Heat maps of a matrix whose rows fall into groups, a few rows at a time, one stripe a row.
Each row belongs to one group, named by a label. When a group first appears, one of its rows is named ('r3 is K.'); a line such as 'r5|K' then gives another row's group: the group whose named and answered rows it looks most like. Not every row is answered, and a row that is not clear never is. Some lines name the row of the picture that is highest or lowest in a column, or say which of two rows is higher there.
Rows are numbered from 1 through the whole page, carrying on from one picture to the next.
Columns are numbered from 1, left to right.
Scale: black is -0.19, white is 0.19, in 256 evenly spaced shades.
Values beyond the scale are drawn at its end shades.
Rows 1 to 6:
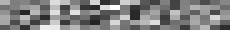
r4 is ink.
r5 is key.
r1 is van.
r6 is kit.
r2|key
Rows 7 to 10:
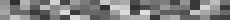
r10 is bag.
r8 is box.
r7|key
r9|ink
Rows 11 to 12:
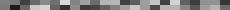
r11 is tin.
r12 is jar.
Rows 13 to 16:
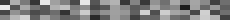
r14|ink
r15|bag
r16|box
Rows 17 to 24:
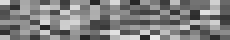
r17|key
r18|kit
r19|box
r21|box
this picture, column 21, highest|19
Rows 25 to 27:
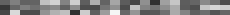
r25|kit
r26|jar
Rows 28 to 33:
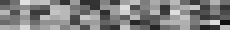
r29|ink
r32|box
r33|van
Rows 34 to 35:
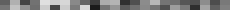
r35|tin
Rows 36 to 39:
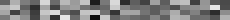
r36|tin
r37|box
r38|van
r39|tin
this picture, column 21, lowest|38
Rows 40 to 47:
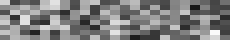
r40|van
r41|tin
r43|key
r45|tin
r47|box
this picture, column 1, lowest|42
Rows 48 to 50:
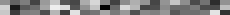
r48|van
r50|key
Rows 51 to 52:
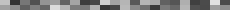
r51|key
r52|van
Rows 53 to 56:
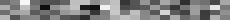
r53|bag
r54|key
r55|bag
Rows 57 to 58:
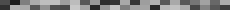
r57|kit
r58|bag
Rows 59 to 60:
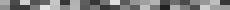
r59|key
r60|kit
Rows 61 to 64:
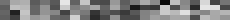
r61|tin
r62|box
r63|jar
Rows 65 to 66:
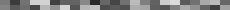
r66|van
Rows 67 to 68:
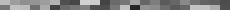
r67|van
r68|box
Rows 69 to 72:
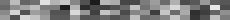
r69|tin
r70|jar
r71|bag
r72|jar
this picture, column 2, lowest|72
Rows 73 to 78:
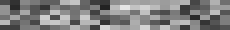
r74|ink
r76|tin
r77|van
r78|bag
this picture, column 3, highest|75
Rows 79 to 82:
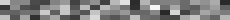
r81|kit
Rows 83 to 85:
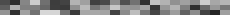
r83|jar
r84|bag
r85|van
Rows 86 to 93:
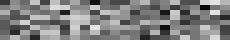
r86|jar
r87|van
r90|bag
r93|box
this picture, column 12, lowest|86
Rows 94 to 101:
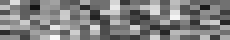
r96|tin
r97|tin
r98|box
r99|van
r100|kit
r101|kit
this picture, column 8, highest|100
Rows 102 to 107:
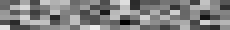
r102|box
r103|box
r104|ink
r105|bag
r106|jar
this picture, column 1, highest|107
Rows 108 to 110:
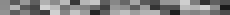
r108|van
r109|box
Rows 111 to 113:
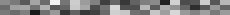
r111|kit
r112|bag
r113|ink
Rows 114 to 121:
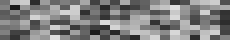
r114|box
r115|jar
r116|kit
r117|jar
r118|bag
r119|ink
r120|jar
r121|kit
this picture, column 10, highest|121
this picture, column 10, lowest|120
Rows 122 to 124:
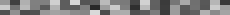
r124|kit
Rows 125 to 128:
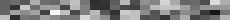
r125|jar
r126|jar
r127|van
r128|van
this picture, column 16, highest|126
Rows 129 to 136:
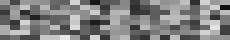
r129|jar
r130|box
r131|kit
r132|bag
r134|key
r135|box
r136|kit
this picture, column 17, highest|132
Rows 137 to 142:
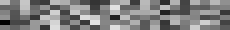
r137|ink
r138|bag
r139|key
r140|van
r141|kit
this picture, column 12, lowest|140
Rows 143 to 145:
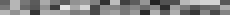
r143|box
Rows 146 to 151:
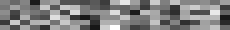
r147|box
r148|key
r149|ink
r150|tin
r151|key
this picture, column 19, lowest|150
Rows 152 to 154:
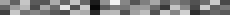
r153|tin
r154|bag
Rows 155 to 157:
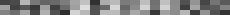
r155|bag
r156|bag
